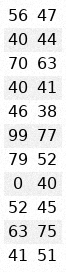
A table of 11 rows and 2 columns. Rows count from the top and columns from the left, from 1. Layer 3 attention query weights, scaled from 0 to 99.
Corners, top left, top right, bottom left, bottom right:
56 47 41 51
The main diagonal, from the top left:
56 44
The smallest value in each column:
0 38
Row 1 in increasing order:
47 56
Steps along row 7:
down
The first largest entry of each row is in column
1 2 1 2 1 1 1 2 1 2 2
